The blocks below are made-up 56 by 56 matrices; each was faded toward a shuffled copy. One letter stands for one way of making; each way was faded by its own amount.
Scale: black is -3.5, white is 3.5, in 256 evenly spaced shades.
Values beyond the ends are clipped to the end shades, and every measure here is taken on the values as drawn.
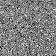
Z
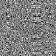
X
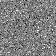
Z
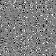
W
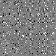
W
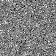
Z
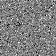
Z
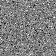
Z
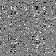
W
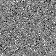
Z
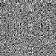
X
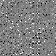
W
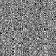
X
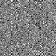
X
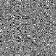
X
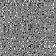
W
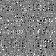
W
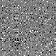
W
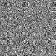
X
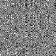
X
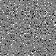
W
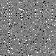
W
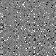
W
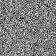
Z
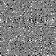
W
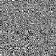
X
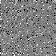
W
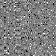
W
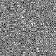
X
